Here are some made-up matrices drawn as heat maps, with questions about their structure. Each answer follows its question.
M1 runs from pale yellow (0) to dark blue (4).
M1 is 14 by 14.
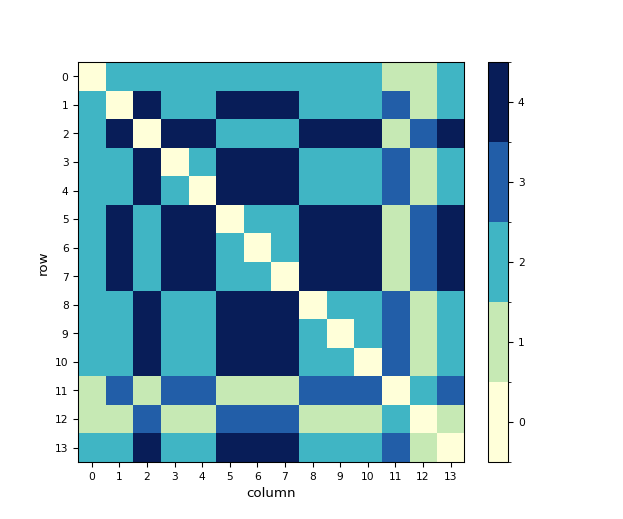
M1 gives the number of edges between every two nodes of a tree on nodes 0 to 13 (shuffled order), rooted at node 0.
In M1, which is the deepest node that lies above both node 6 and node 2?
11
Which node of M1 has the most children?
12
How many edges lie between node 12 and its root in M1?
1
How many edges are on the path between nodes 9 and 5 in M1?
4
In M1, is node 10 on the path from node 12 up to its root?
no
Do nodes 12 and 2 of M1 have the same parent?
no
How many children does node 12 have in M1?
7
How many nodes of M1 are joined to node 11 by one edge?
5
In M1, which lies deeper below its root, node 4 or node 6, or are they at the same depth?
the same depth
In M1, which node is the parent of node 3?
12
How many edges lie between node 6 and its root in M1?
2
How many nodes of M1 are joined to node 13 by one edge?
1
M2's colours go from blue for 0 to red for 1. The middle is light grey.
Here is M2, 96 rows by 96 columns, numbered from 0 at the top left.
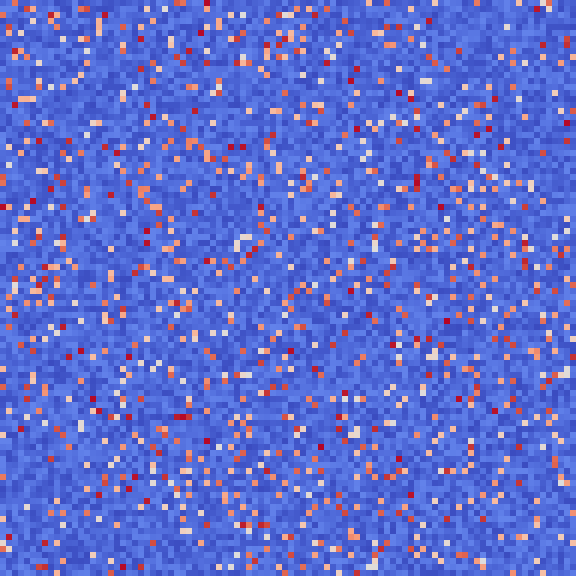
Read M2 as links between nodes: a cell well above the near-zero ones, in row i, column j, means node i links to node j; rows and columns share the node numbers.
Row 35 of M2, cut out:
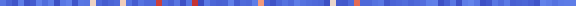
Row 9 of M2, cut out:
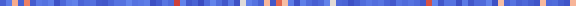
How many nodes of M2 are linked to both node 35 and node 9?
1
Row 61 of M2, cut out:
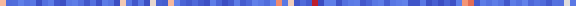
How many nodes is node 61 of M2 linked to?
10
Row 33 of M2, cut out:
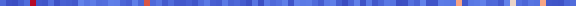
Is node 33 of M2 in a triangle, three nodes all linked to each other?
no
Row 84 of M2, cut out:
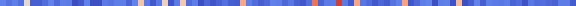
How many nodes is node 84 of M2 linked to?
10
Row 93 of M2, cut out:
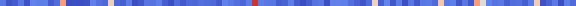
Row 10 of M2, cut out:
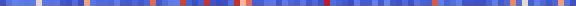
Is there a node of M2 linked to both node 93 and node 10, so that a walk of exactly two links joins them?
no
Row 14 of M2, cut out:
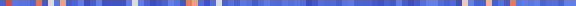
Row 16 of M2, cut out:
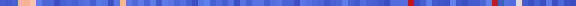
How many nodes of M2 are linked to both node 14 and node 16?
0
